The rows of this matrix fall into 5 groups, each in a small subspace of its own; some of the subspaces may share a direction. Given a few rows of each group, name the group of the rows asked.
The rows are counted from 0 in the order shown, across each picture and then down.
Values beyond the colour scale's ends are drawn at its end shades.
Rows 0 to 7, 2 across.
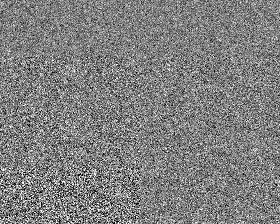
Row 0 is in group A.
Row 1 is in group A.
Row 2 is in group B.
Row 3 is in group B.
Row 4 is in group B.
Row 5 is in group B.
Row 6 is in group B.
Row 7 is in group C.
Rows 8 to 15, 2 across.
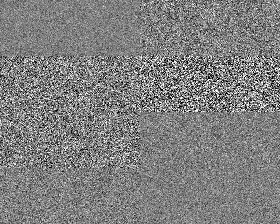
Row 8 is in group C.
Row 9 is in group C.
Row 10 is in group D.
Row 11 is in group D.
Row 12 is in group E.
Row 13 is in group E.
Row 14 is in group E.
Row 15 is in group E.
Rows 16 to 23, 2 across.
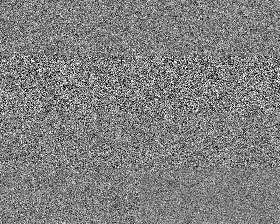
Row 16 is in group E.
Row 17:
D
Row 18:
B
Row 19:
E
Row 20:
B
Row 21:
B
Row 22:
B
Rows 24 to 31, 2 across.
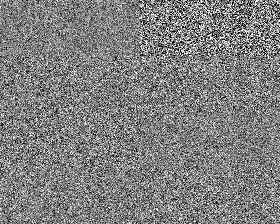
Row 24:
C
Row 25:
E
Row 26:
E
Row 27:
B
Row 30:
A
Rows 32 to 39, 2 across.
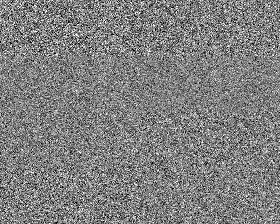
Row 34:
E
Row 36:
A
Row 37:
D
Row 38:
D
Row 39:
B
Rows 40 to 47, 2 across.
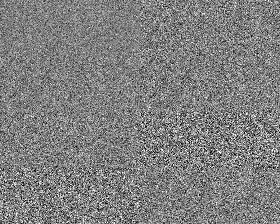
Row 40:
E
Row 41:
B
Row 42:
A
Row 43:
A
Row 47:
E
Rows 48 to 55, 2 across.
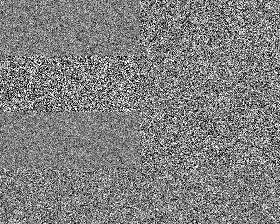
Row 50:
E
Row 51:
D
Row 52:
B
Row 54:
E
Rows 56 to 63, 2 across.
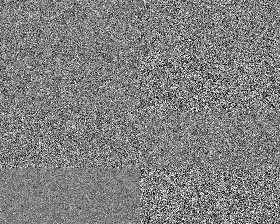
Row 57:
E
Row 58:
E
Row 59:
D
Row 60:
B
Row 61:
A
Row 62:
A
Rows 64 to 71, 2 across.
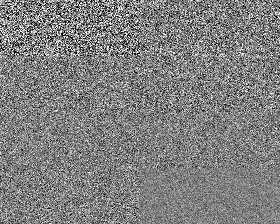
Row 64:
E
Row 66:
D
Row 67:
B
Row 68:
A
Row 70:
E
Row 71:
B
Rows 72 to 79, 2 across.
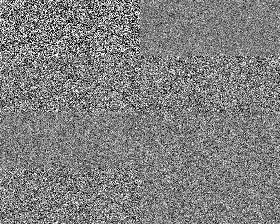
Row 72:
C
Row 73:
C
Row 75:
C
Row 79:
B
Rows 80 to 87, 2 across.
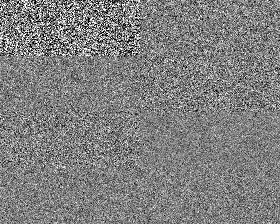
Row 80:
B
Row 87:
A
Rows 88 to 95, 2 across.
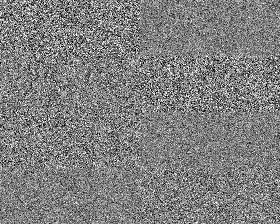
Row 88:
B
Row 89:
C
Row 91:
B
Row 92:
B
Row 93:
E
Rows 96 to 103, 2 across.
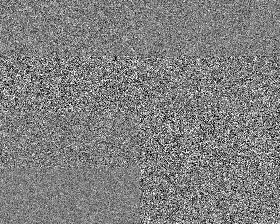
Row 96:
D
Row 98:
E
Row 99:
E
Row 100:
E
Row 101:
B
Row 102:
A
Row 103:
A
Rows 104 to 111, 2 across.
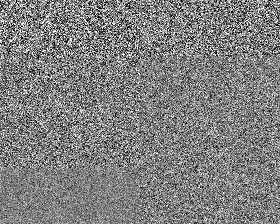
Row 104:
A
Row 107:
A
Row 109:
E
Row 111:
D
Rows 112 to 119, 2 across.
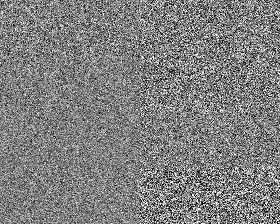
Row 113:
D
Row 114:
B
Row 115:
C
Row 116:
C
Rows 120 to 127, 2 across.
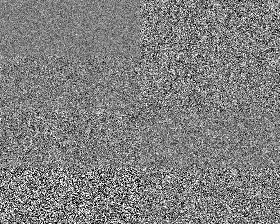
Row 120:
E
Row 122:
C
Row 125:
D
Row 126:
E
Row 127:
B
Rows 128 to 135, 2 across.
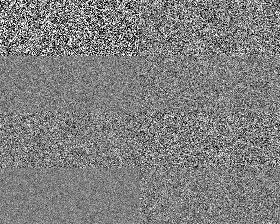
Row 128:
A
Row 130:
E
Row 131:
D
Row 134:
A
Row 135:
A
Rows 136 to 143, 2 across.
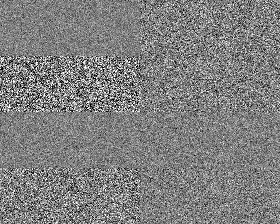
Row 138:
A
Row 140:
E
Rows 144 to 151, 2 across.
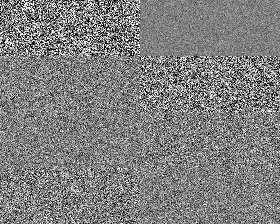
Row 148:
D
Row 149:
B
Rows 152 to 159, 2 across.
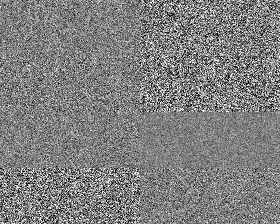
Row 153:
C
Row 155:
B
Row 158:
E
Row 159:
E
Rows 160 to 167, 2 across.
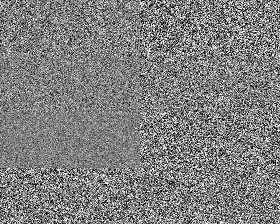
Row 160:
A
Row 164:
B
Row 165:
B
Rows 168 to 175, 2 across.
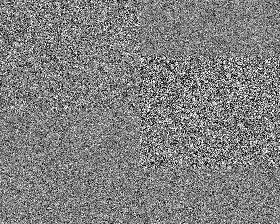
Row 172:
E
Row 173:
D
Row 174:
E
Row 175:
E
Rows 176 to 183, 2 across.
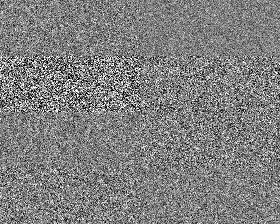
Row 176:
A
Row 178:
D
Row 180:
C
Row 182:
D
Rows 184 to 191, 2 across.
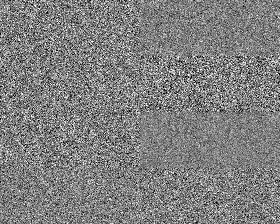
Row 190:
E
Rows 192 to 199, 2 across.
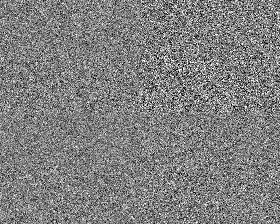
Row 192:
E
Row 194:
A
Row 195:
B
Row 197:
E
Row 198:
D
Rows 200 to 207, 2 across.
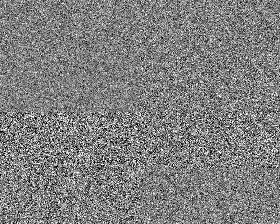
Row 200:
E
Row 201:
A
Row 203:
A
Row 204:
D
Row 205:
A
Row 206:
C
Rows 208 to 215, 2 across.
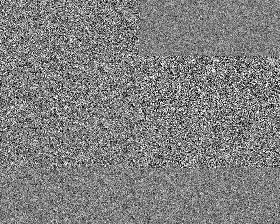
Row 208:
A
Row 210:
D
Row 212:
D
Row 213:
E
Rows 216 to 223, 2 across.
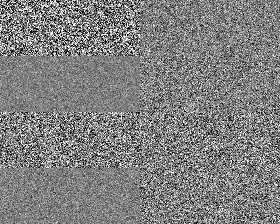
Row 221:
E
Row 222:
C
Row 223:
D
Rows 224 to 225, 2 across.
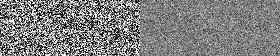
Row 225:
B
